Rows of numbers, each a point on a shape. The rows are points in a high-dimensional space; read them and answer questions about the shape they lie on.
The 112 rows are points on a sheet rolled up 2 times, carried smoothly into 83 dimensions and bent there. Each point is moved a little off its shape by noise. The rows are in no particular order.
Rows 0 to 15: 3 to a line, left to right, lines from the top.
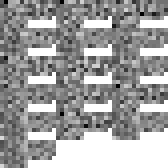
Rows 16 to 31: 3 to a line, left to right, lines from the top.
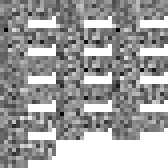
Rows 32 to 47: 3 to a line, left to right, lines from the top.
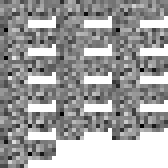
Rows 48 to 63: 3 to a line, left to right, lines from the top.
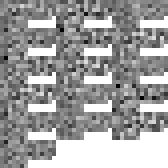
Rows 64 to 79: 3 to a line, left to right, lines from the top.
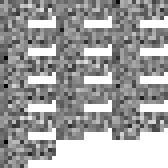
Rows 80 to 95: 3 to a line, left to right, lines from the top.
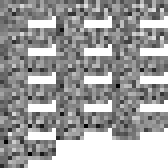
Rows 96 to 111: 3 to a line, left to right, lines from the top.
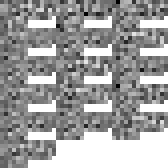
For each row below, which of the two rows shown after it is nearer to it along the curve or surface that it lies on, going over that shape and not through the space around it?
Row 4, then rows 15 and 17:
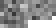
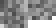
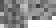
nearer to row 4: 17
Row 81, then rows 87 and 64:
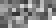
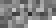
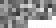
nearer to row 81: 64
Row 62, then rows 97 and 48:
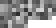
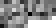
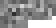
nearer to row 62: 97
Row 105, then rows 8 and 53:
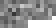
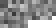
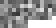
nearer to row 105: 8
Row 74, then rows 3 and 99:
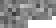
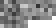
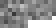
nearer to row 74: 99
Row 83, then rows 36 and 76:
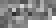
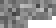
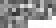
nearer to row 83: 36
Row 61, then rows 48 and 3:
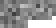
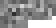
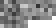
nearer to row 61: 48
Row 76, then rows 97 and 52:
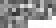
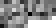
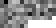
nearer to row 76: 97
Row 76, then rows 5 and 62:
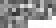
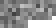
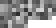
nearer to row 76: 62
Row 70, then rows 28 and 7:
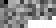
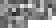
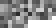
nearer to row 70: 7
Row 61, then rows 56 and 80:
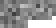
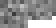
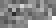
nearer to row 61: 80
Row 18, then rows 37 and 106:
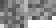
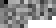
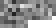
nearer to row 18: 106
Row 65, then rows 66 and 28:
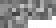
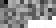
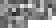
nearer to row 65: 28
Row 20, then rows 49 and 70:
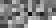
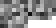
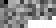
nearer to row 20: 49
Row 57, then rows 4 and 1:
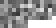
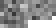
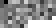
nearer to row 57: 4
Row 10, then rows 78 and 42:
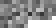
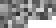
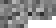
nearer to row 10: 42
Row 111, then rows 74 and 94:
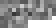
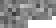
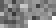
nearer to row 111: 74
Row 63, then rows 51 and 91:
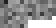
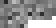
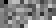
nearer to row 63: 51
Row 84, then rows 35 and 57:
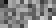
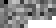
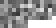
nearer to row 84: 35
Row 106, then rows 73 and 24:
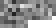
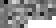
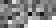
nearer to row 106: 24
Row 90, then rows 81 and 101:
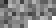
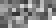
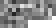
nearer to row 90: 101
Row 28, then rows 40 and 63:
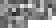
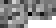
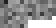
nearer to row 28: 40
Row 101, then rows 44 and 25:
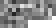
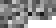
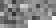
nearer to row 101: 25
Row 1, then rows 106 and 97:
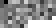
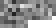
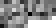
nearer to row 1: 97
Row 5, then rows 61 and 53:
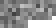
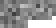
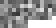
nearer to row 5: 61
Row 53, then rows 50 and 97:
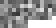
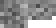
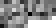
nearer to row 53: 97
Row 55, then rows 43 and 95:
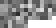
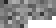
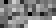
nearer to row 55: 95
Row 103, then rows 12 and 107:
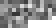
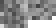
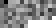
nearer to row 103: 12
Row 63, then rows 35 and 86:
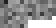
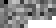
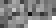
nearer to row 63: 86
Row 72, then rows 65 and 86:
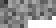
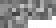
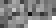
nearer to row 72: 86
